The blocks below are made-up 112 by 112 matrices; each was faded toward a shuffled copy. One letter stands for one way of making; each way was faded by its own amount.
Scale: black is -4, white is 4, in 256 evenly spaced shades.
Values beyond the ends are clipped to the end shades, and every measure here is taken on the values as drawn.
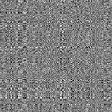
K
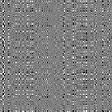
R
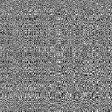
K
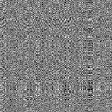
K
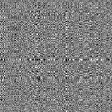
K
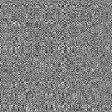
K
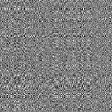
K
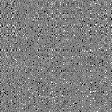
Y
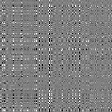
R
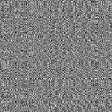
K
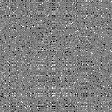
Y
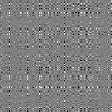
R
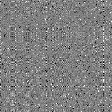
Y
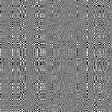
R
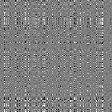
R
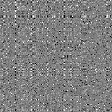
Y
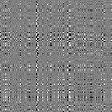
R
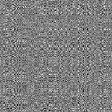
K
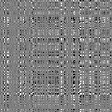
R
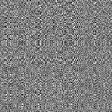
K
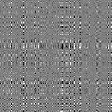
R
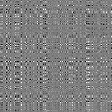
R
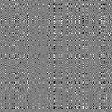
R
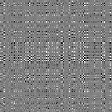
R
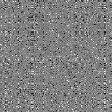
Y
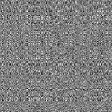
K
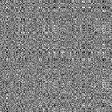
K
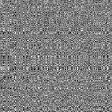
K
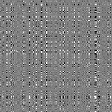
R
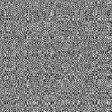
K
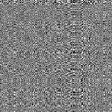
K
